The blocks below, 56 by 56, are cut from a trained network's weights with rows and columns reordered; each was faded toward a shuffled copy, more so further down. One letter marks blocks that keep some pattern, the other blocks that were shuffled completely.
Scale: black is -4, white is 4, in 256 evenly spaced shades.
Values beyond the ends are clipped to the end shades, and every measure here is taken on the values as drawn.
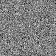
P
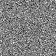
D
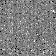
D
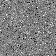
P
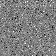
P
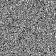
P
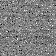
D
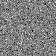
P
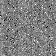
D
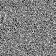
D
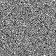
P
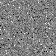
P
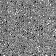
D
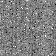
D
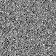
D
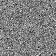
D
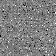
D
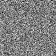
D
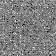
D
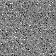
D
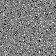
P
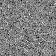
P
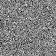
P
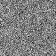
P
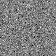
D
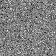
P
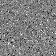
P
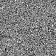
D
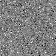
P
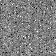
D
